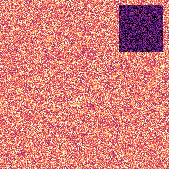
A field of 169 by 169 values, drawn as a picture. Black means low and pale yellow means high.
There are no regular stripes. In the top right lies a patch that is lower than the rest. The top right is the ninth with the lowest average. The halves do not mirror each other. On average the colour sits 70% of the way up the scale.
